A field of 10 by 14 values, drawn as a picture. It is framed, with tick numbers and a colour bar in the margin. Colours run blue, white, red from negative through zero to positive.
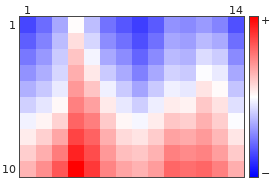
Slope: up to the bottom. Lone odd cells: none. Ninth with the lowest average: top middle. Ninth with the highest average: bottom left. Average level on the scale: 50%. Grain: streaks running down.
